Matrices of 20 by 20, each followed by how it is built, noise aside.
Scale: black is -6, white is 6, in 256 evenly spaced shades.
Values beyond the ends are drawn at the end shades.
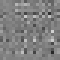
low rank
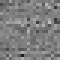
low rank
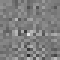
low rank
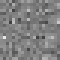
low rank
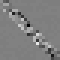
banded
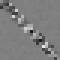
banded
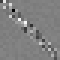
banded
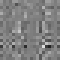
low rank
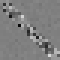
banded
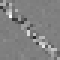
banded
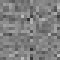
low rank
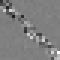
banded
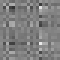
low rank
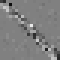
banded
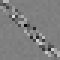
banded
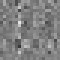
low rank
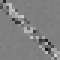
banded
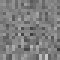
low rank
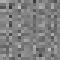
low rank
